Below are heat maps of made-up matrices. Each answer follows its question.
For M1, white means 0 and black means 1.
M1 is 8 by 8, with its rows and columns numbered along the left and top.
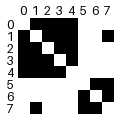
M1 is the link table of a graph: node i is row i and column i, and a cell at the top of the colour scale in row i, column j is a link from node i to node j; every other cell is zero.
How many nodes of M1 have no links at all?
0
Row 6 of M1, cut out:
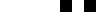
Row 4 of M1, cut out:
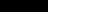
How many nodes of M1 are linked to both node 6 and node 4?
0
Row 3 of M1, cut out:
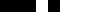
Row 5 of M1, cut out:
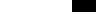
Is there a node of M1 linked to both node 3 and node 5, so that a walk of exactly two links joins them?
no
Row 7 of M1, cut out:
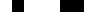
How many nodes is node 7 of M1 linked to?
3
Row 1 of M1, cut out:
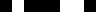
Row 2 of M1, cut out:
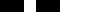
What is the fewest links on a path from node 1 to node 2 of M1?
1
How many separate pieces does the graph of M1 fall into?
1
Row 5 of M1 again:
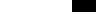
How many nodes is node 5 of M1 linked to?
2
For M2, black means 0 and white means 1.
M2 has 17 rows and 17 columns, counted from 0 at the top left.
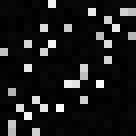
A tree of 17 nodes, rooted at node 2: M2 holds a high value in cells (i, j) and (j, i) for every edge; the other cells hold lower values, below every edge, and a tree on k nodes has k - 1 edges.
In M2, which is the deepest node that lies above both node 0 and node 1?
5
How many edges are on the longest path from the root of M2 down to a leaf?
10
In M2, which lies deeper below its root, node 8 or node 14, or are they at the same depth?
the same depth
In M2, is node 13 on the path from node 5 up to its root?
yes
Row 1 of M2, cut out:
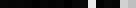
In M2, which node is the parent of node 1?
16
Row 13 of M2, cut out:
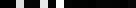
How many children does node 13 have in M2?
2
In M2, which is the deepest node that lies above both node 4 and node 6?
5
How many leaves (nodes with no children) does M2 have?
6
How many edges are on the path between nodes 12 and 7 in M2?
6
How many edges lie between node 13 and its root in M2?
1
